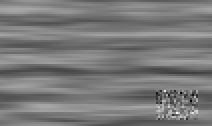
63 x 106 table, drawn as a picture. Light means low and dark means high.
Slope: none. Roughest part: bottom right. Odd patch: rougher, in the bottom right. Stripes: horizontal, repeating 5 times.
